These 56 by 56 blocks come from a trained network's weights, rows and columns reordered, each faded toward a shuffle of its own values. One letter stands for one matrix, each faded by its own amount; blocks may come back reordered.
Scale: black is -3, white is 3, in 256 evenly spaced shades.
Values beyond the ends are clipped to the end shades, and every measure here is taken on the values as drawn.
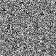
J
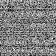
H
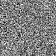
J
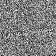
J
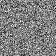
J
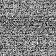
H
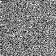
J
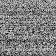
H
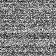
H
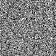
J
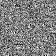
J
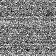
H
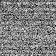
H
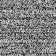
H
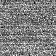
H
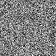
J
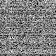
H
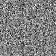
J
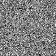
J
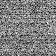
H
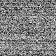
H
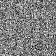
J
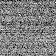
H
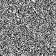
J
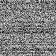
H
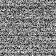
H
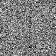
J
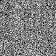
J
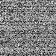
H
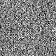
J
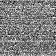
H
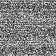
H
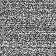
H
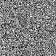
J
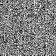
J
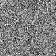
J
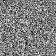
J
